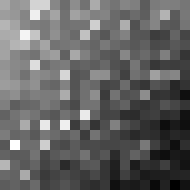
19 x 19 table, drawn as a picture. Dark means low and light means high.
Slope: up to the top left. Mirror symmetry: none. Ninth with the highest average: top left. Odd rows or columns: none. Ninth with the lowest average: bottom right. Grain: fine.
